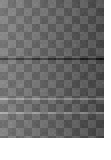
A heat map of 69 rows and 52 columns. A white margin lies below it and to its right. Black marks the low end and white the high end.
Slope: up to the left. Histogram: bell-shaped. Odd lines: rows 30, 50 and 57.
